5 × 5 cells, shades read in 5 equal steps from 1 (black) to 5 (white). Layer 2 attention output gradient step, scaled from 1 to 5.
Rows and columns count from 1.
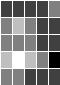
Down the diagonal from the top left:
2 4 3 3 2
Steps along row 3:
same same down same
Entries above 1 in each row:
5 5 5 4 5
